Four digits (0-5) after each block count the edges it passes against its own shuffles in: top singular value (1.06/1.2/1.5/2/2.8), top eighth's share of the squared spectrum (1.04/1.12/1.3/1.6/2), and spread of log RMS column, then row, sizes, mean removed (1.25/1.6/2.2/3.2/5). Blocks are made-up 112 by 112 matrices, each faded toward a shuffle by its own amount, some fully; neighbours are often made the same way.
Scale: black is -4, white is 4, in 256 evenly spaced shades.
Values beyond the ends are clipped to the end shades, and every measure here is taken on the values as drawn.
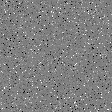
0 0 0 0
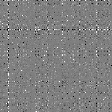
5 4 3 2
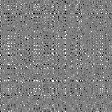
5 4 3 3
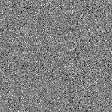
4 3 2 1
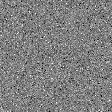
3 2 0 0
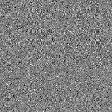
4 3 2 2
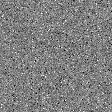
2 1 0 0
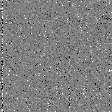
3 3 2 1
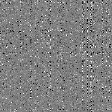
2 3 3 2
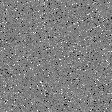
0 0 0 0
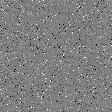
1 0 0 0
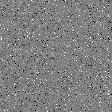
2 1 1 1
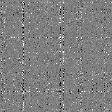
3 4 3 2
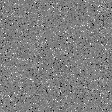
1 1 1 0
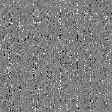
2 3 3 2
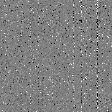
3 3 2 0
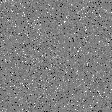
0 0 0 0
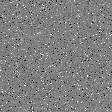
0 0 0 0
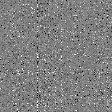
2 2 2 1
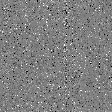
1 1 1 0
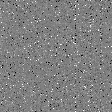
2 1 1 0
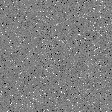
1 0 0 0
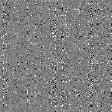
2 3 3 2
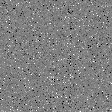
1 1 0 0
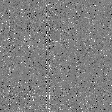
3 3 2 1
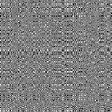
5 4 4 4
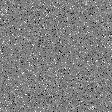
2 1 0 0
